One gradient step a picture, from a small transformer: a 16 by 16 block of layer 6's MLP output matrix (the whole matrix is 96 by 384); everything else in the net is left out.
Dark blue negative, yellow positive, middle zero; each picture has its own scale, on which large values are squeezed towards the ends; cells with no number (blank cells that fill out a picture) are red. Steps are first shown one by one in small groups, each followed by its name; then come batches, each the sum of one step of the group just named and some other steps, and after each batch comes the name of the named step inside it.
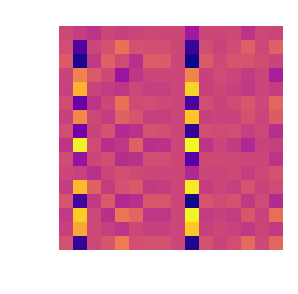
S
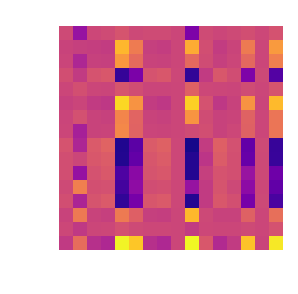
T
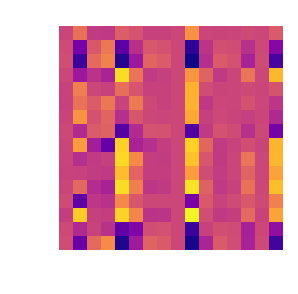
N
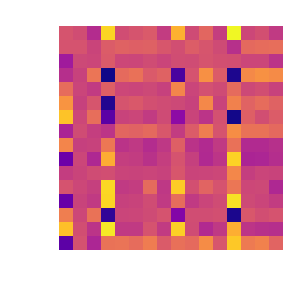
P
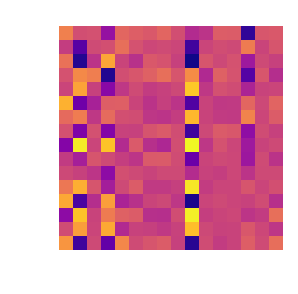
S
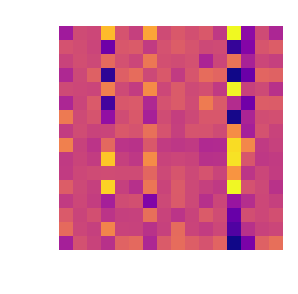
P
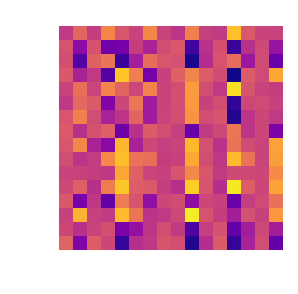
N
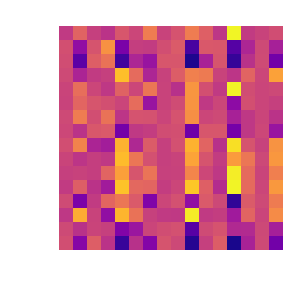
N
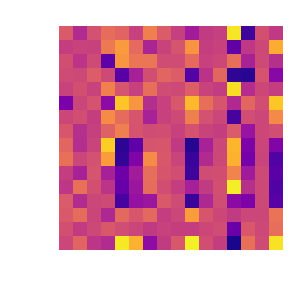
T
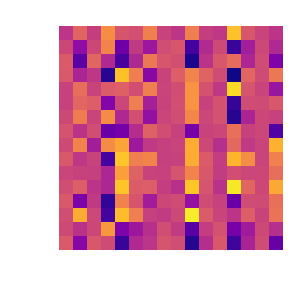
N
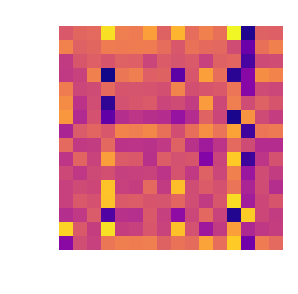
P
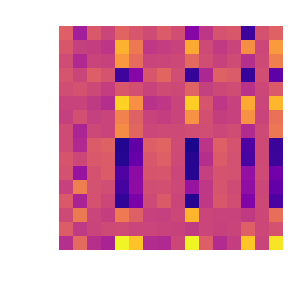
T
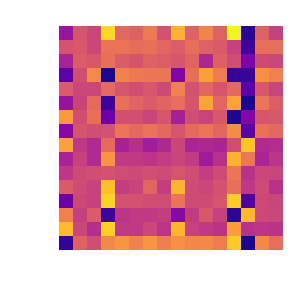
P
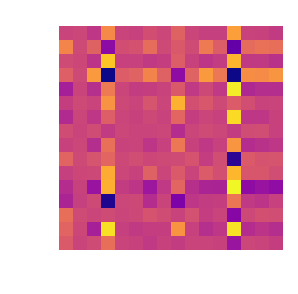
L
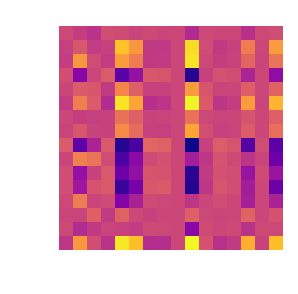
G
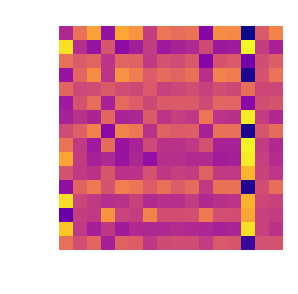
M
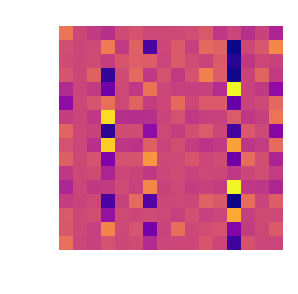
L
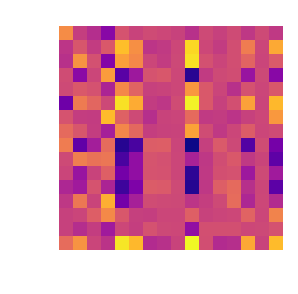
G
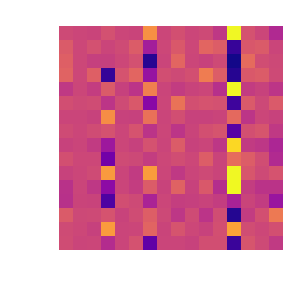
L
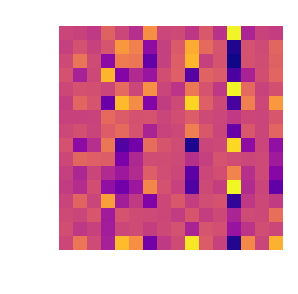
G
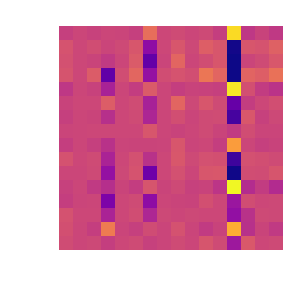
L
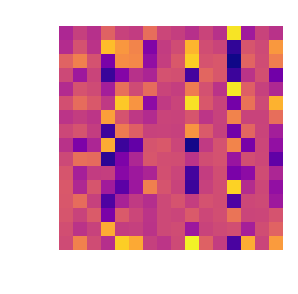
G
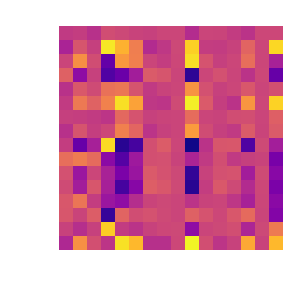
G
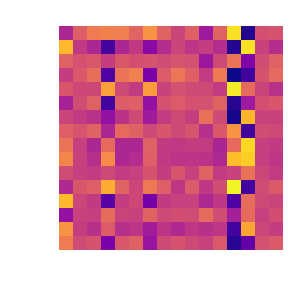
M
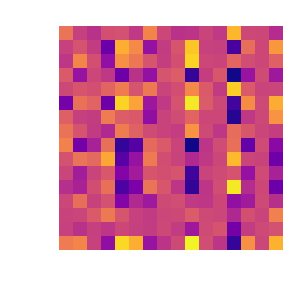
G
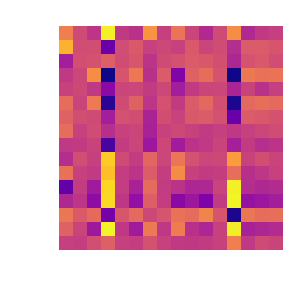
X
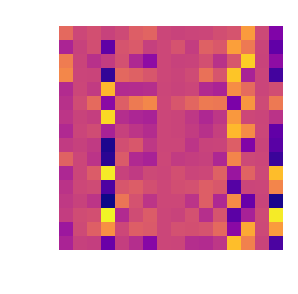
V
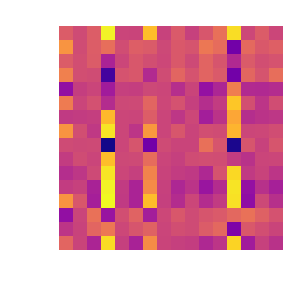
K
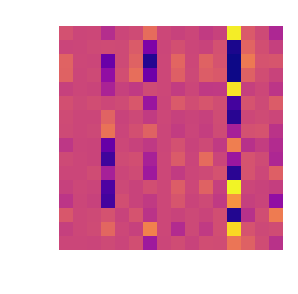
V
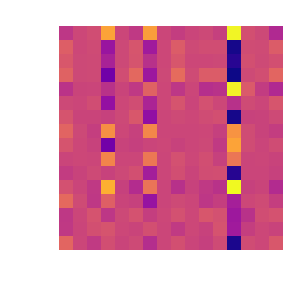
K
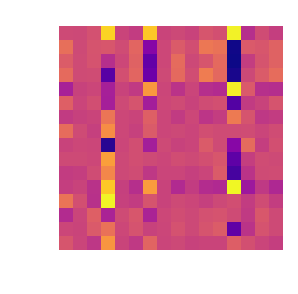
K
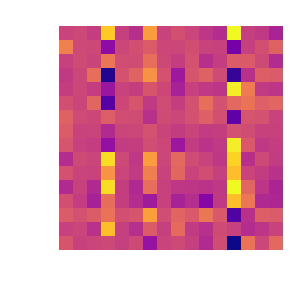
X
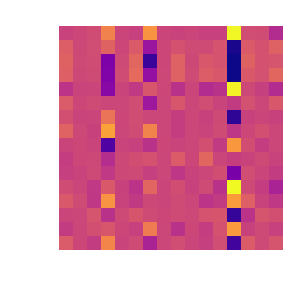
K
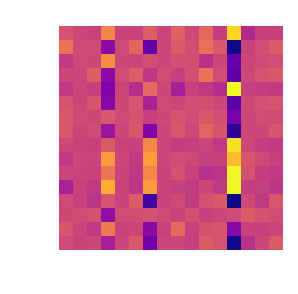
X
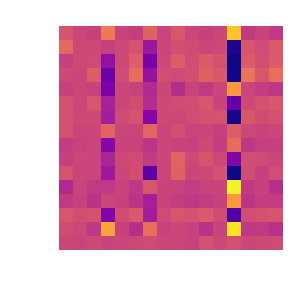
X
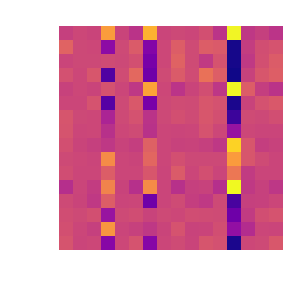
X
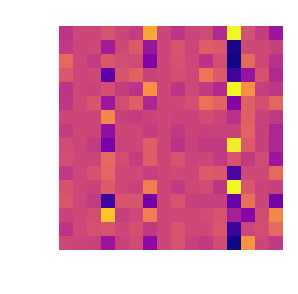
V
